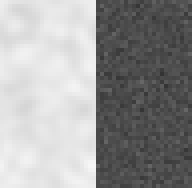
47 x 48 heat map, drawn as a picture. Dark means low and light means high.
The table splits into one row of 2 panels. Panel 1,1: very high, blotchy, faint in contrast. Panel 1,2: low, fine-grained, faint in contrast.
